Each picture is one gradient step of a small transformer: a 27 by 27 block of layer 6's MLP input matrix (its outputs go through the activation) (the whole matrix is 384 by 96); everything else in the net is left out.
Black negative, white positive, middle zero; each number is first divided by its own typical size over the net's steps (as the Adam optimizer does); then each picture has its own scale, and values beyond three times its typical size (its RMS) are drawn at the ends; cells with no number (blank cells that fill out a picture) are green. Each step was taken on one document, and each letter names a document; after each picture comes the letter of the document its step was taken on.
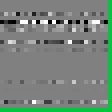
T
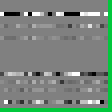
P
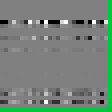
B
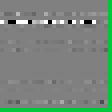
T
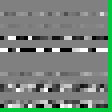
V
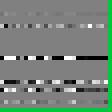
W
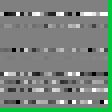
P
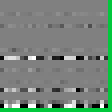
W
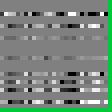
P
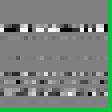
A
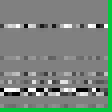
A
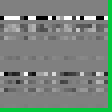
A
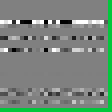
B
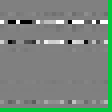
T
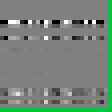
B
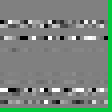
B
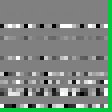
A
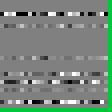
P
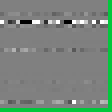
T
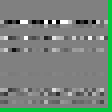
B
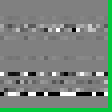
A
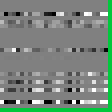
P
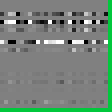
T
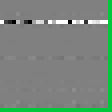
W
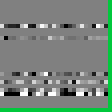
A
